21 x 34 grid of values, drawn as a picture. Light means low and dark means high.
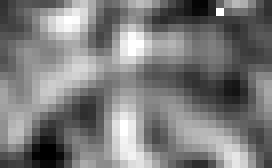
The field is mottled with small blotches. Overall the values sit about 50% of the way up the scale. Neither half mirrors the other. One lone cell stands out, far lower than its neighbours.
